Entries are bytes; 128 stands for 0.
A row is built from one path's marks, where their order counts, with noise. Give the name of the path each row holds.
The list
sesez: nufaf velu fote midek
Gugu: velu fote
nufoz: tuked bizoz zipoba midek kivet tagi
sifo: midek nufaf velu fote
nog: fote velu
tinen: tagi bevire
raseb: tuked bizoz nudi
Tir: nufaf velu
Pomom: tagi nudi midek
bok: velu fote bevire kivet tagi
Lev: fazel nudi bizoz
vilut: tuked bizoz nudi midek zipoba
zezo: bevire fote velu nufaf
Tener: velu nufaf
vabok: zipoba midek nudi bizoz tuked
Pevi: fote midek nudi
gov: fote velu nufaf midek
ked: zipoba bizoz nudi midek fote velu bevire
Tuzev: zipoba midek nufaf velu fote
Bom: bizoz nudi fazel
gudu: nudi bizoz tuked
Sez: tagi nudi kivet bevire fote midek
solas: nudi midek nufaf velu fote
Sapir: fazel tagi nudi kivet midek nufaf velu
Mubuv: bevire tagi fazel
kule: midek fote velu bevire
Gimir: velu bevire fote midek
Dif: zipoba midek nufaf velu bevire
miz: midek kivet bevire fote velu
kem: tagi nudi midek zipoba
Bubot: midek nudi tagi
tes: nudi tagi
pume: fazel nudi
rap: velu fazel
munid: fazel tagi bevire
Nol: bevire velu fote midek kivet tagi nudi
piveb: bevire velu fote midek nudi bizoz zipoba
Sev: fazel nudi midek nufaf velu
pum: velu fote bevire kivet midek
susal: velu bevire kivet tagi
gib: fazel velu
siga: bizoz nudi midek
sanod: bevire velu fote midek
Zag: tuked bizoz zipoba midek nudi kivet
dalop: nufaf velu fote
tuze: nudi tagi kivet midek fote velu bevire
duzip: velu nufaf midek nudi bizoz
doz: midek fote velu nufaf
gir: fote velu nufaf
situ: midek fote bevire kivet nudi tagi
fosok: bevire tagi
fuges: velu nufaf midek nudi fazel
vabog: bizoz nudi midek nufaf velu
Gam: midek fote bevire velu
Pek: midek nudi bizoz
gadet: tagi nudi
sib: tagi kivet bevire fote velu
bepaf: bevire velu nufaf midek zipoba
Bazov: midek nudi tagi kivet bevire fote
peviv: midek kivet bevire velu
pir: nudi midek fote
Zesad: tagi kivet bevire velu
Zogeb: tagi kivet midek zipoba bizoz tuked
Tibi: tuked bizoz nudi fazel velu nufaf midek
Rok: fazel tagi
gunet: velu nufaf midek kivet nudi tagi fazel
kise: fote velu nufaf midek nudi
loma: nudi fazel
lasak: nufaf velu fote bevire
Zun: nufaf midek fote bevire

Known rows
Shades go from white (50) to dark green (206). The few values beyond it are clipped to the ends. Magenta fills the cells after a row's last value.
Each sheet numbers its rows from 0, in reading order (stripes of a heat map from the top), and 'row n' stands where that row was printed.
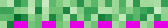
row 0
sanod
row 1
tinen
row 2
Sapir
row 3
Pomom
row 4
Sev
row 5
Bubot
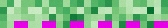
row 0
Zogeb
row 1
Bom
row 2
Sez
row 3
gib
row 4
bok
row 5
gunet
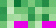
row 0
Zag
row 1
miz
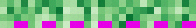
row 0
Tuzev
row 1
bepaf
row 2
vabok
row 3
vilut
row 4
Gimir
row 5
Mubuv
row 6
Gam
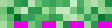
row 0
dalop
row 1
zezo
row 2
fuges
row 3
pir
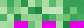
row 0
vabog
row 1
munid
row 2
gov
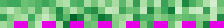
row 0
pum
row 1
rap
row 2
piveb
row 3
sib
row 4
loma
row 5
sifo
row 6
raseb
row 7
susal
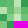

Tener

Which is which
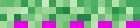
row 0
siga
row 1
pume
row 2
gadet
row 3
kem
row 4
fosok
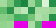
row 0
Tir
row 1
Lev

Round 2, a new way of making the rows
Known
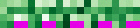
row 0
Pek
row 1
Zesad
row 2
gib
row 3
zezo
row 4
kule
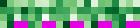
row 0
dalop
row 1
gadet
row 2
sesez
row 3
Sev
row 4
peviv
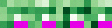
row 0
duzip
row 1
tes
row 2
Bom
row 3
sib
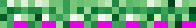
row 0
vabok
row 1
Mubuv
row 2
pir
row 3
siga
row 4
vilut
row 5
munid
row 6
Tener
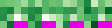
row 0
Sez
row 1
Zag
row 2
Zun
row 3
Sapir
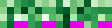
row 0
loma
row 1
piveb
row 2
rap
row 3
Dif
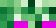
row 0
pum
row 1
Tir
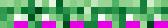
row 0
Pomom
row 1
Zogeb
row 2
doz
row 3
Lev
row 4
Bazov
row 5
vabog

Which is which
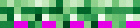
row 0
gunet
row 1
Rok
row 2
nog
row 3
miz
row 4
Bubot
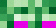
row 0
Gam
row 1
fuges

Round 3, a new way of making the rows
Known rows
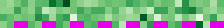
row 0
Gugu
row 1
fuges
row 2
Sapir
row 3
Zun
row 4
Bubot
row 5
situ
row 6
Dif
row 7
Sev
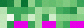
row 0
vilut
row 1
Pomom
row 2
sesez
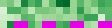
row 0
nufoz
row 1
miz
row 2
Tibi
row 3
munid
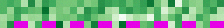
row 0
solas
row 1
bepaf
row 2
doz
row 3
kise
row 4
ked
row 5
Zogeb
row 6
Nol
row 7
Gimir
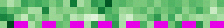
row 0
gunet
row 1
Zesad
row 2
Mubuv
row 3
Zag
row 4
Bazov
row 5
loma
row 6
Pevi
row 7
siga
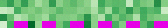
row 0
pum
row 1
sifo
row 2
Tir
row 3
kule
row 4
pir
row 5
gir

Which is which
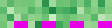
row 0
tes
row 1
Tuzev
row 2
dalop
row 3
fosok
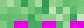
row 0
Tener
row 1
lasak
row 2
gadet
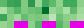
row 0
peviv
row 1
sanod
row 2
tinen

